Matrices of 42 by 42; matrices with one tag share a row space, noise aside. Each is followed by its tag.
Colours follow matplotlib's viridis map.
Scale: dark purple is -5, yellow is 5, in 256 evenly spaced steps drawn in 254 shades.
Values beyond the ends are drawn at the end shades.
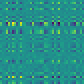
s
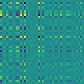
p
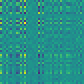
p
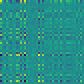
p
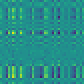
s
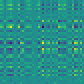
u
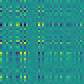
p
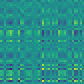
u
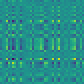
s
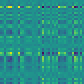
u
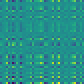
s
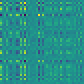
p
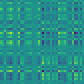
u
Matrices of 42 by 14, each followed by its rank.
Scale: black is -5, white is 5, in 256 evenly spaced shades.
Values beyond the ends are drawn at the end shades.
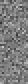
full rank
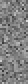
full rank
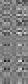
two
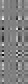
one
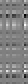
one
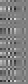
one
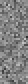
full rank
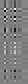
one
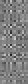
two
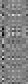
two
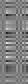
one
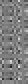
two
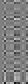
one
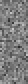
full rank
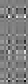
one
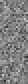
full rank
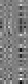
two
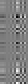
one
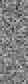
full rank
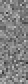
full rank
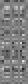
two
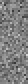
full rank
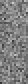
full rank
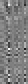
two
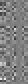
two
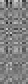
two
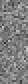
full rank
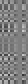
one
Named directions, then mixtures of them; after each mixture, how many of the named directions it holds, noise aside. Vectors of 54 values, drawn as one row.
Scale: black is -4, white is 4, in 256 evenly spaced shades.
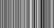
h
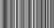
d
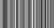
one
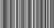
one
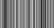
two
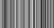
two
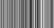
one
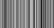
two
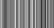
two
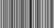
two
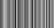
one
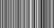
one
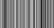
two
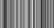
two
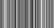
two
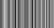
one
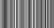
one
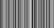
two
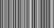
two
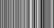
one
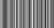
one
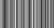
one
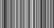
two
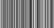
two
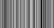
two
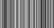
two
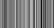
two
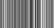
two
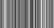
two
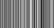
one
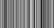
two
